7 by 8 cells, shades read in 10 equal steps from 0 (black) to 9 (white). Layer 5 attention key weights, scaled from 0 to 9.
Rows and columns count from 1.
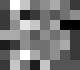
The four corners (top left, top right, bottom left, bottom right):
3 2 2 3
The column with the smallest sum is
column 8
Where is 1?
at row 2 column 3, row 5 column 1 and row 7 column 4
